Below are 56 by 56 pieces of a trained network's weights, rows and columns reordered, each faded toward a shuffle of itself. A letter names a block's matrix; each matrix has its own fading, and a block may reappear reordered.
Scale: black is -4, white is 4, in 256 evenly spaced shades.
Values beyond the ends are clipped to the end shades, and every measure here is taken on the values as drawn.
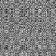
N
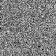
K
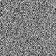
K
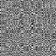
N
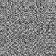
N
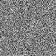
K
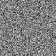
K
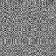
N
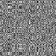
N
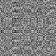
N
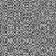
N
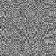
N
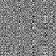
N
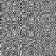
N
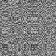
N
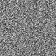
K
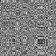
N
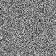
K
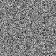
K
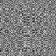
N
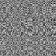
N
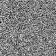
K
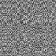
N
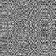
N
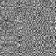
N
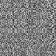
N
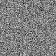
K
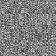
N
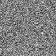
K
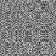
N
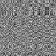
N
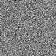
K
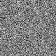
K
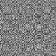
N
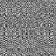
N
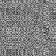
N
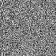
K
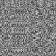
N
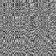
N
